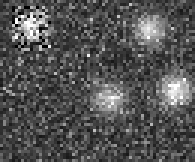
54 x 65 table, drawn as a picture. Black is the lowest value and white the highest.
Average level on the scale: 30%. Odd rows or columns: none. Histogram: skewed, a long tail of high values. Roughest part: top left. Odd patch: rougher, in the top left. Bumps: four.
